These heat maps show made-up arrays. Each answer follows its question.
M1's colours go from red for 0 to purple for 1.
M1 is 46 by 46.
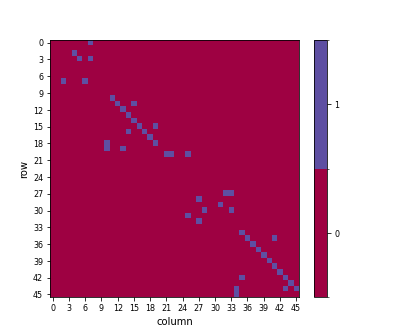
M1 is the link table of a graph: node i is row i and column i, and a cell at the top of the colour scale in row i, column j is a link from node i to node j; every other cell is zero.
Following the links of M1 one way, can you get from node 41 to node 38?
yes
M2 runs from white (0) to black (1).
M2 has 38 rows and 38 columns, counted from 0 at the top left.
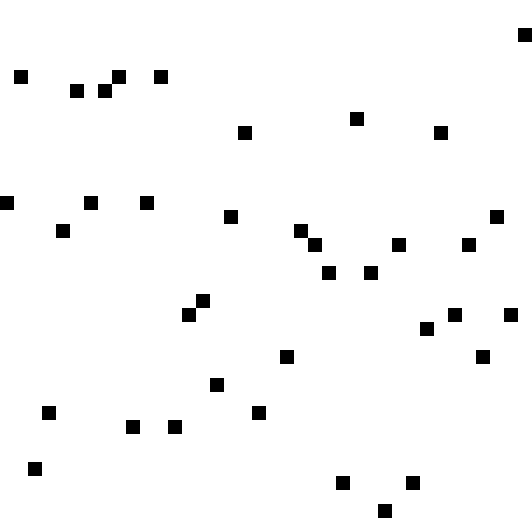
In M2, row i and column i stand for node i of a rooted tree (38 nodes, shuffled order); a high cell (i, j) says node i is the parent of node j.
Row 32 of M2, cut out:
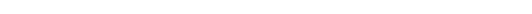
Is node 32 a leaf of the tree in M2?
yes
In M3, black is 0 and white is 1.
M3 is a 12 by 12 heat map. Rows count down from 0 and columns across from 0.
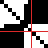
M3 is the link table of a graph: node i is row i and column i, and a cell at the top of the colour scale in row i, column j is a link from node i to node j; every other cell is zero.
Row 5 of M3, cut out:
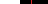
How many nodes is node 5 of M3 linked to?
5
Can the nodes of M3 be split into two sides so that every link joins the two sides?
no
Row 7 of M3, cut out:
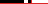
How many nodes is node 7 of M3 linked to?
5
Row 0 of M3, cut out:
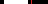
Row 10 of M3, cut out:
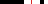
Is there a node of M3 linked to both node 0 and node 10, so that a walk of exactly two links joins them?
yes
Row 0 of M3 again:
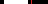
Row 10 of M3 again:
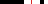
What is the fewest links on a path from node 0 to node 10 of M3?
2
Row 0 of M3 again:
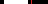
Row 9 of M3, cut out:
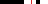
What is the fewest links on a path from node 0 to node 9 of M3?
2
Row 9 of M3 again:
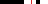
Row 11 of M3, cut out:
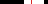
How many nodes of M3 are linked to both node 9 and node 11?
4
